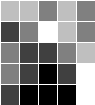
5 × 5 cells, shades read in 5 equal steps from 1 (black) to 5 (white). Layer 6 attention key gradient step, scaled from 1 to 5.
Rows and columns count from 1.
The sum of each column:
14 12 12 14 20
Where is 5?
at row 2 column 3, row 4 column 5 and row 5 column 5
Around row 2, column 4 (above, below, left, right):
4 3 5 3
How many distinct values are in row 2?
4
